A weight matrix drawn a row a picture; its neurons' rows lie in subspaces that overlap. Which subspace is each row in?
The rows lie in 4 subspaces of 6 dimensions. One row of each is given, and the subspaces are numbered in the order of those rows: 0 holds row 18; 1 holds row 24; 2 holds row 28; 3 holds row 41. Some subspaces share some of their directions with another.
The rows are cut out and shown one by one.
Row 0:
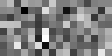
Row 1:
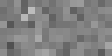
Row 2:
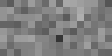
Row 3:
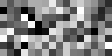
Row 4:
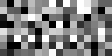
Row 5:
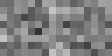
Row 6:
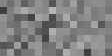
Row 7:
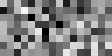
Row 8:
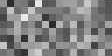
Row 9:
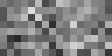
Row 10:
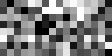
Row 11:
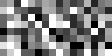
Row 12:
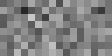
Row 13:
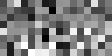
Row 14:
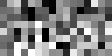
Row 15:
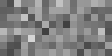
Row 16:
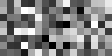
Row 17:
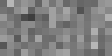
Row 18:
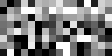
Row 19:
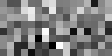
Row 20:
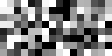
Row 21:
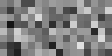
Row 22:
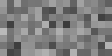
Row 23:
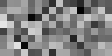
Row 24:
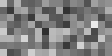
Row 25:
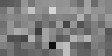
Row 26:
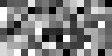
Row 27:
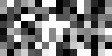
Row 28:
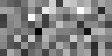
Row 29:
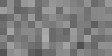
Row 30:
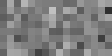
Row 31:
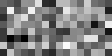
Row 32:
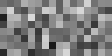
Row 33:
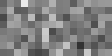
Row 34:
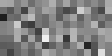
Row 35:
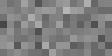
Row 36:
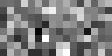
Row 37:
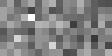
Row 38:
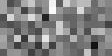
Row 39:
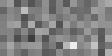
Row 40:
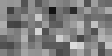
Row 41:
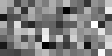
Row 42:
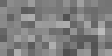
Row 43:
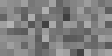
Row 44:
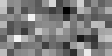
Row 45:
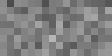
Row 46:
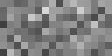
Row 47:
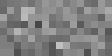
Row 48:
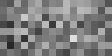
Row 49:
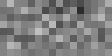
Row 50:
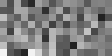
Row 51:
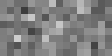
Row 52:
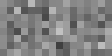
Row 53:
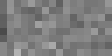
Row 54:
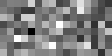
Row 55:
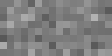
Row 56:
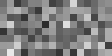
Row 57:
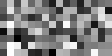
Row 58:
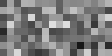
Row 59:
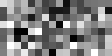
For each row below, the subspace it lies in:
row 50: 1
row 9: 1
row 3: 3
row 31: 1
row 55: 1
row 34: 3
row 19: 0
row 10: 3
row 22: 2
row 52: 0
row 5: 1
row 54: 3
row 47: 0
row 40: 1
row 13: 0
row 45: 2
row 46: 2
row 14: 0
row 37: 3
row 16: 3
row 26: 3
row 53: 0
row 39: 2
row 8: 1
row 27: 3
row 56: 2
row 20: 0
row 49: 3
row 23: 2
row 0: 3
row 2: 3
